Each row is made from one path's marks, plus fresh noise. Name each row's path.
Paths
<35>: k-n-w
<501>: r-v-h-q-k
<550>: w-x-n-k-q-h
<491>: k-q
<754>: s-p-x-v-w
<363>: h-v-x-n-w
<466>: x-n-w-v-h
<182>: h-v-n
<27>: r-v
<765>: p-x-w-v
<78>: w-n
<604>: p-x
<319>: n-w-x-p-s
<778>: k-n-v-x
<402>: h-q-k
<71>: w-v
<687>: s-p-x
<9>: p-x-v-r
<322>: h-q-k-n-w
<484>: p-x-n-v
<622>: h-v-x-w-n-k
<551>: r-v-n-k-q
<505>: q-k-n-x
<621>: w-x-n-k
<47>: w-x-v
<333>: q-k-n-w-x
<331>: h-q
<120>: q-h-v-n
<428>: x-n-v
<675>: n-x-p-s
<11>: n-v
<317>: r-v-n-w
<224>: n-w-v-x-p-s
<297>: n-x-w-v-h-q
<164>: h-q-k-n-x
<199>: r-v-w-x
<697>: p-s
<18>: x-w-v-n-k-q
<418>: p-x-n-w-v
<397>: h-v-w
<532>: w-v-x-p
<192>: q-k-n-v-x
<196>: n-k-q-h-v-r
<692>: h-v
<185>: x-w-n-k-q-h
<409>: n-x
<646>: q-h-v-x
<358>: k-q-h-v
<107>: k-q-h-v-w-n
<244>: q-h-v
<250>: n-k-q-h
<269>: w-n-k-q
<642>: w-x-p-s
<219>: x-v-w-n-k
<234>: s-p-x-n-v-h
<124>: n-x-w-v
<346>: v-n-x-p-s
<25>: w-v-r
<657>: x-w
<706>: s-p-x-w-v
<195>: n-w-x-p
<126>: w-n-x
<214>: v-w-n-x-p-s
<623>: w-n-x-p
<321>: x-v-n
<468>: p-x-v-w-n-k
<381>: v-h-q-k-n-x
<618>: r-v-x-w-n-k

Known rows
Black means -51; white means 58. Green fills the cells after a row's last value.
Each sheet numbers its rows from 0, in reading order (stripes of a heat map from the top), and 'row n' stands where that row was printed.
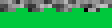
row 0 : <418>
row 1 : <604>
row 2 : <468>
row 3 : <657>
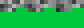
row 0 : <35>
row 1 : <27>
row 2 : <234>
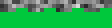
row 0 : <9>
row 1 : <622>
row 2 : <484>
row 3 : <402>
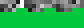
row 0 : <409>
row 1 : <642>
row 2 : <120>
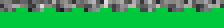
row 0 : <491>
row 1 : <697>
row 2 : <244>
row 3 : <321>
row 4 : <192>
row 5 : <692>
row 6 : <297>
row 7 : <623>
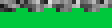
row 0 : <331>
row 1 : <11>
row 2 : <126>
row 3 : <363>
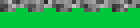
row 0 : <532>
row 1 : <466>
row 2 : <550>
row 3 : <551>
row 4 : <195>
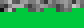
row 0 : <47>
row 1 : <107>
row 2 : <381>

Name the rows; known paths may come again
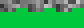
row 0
<501>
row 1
<381>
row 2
<317>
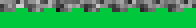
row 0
<505>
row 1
<219>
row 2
<687>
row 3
<195>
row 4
<120>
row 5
<646>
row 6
<623>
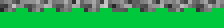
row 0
<319>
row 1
<18>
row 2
<466>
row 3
<124>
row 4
<402>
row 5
<418>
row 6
<269>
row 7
<224>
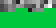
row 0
<182>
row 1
<428>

